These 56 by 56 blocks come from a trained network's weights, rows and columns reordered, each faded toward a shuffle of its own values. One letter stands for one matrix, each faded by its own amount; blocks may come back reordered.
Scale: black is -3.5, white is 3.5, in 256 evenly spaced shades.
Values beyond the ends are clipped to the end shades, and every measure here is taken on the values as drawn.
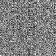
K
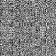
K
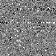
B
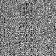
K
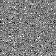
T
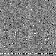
K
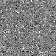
T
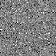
T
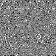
B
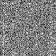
K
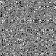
T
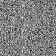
K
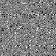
T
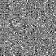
T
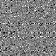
T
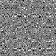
T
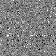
B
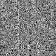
K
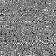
T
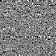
B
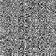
K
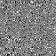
B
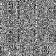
K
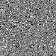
B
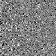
T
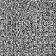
K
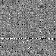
K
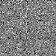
B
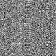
K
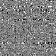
B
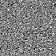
T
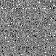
B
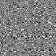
T
